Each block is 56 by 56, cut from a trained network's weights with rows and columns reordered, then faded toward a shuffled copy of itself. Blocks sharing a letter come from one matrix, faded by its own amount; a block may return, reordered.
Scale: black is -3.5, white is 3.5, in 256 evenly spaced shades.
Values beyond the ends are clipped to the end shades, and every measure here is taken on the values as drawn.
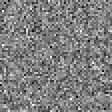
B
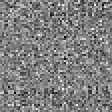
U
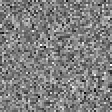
B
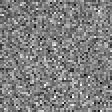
B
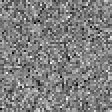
B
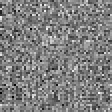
U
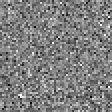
B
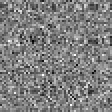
U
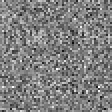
U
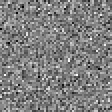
B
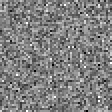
B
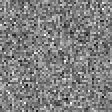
B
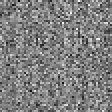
U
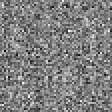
U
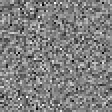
B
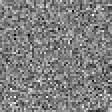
B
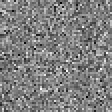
B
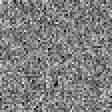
B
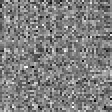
U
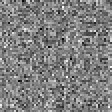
U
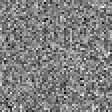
B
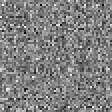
U
